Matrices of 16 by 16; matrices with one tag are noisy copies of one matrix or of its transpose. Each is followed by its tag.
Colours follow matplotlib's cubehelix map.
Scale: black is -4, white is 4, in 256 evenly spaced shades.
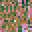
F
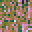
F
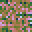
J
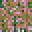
J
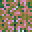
J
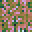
J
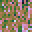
F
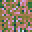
J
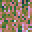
F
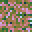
J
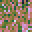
F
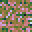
J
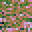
F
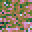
F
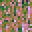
F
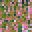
F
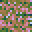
J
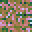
J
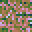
J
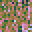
F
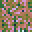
J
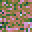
F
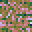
J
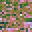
F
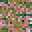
J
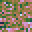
F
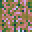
J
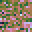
F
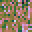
F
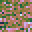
F
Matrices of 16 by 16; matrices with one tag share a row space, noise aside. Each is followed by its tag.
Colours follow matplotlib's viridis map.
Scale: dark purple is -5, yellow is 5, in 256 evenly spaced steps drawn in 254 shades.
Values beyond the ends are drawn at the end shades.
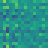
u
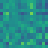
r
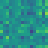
r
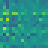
u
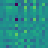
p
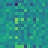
p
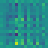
p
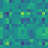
r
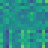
r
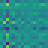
u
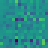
p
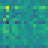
u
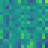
r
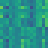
r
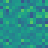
r
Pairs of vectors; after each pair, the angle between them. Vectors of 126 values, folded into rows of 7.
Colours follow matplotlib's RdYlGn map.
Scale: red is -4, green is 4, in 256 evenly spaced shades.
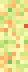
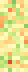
nearly opposite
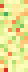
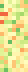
nearly opposite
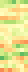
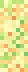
partly aligned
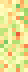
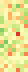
nearly parallel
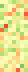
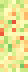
partly aligned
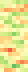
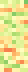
nearly parallel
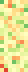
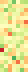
partly opposed
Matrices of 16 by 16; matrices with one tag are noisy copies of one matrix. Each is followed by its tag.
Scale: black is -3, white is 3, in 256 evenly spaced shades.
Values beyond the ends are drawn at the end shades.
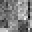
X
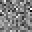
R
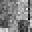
X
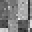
X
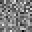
R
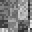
X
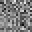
R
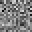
R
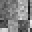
X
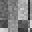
X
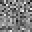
R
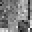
X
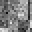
X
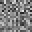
R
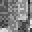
X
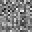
R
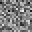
R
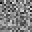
R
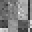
X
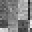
X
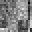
X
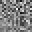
R
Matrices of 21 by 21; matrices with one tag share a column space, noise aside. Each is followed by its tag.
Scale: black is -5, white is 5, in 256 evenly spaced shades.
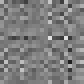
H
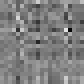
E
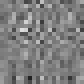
E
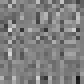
E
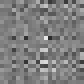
H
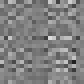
H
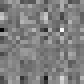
E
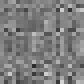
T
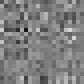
E
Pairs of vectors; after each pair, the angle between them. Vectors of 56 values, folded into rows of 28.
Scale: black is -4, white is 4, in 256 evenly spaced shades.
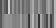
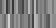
orthogonal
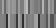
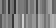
partly opposed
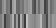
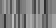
nearly parallel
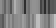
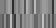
orthogonal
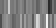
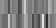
partly opposed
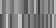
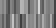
partly opposed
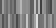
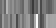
partly aligned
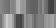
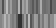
partly aligned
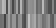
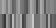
partly aligned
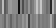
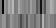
partly opposed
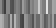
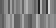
partly opposed
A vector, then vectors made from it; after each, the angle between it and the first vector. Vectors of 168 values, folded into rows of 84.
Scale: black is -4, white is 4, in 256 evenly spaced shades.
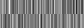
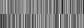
orthogonal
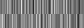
partly aligned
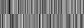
nearly opposite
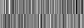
nearly parallel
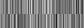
partly aligned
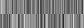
partly aligned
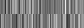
partly opposed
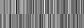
orthogonal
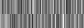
partly opposed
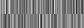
nearly parallel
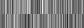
orthogonal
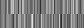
partly opposed
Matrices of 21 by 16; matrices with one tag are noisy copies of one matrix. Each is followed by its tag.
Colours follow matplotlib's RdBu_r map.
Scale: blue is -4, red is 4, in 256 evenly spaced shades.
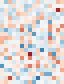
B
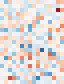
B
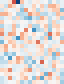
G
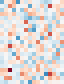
G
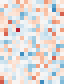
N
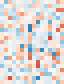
B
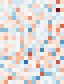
B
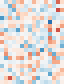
B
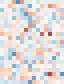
G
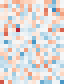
N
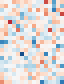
N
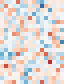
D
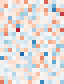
N
